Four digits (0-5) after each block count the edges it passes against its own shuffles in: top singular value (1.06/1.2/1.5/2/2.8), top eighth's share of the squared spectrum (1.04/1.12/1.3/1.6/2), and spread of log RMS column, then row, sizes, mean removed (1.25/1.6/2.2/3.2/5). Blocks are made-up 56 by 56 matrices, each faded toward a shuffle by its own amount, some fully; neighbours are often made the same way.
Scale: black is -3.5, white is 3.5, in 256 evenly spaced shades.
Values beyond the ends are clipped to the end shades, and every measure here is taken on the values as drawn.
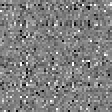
4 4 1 2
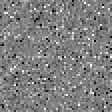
2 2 0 0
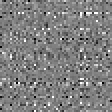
4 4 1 3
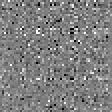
4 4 2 2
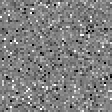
1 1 0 0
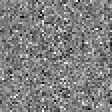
1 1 2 0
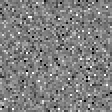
0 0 0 0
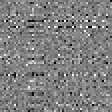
4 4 2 3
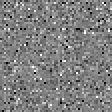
3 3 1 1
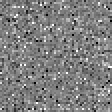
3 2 0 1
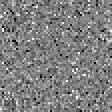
3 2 1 1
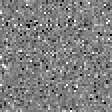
3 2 0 1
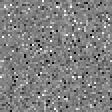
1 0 0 0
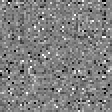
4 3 1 2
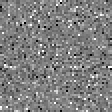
2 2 0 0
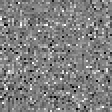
3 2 1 1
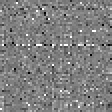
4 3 0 1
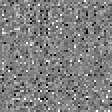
3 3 1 1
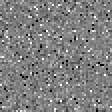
0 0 0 0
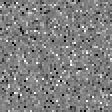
0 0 0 0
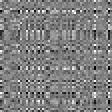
5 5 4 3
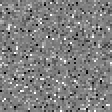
0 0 0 0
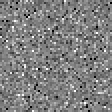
2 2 0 0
